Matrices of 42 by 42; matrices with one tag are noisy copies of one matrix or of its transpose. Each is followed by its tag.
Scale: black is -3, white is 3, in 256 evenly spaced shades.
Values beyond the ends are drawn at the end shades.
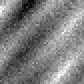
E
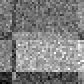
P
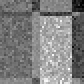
P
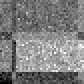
P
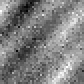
E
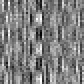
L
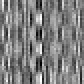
L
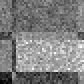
P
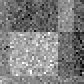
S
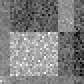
S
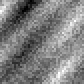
E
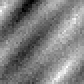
E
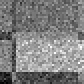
P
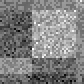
S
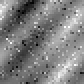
E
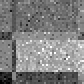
P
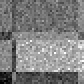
P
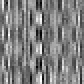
L
